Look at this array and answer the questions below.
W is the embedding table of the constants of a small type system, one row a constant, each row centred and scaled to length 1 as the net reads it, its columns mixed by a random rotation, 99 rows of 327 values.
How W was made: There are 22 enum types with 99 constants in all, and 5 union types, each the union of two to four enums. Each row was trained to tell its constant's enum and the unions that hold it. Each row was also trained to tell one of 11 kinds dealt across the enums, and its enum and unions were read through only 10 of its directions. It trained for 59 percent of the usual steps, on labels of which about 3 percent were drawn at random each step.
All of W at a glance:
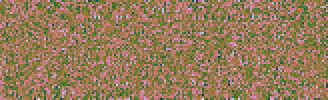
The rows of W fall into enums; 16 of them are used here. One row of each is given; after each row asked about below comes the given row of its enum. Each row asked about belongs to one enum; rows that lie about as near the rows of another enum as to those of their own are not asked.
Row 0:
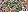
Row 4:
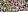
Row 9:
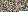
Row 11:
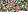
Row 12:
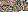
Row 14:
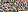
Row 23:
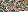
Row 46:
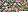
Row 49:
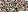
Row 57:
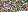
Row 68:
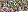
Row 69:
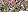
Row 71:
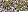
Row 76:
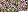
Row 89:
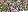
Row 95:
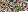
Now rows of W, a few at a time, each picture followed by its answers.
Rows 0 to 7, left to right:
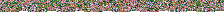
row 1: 0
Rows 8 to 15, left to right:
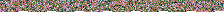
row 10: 9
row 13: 14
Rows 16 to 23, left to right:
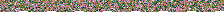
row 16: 89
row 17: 68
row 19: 14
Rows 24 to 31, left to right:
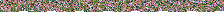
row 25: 9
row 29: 49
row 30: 76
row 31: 95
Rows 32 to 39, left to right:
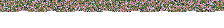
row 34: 68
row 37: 69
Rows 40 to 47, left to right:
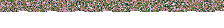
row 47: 9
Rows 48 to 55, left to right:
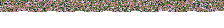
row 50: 95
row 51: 11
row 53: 49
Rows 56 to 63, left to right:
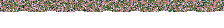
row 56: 4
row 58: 0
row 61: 95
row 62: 89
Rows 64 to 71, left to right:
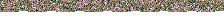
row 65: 57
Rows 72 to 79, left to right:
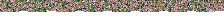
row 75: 14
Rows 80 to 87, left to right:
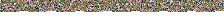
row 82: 23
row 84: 46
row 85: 68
